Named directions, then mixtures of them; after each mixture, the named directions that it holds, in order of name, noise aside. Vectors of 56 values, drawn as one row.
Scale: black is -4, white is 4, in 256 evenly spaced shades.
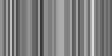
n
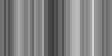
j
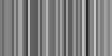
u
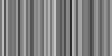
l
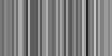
u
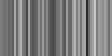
j, u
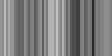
j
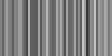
u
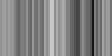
j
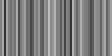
l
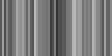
j, l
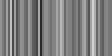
n, u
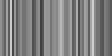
n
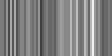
j, n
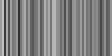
l, n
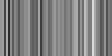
j, l, n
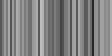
n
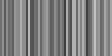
j, l, u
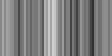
j, l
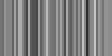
u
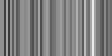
j, l, n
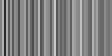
j, l, n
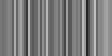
u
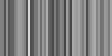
j, l, u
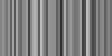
n, u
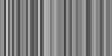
l, n, u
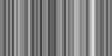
j, n, u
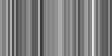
n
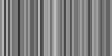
l, n
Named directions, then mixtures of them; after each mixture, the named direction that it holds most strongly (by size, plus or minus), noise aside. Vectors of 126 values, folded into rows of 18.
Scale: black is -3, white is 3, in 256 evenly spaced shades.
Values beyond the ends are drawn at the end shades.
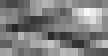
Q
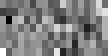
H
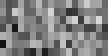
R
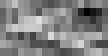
Q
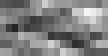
Q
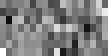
H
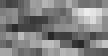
Q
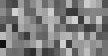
R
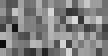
R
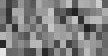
R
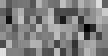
H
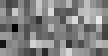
R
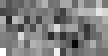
H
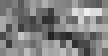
Q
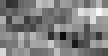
Q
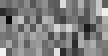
H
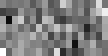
H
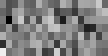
H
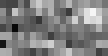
Q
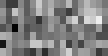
R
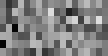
R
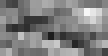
Q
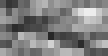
Q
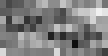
Q
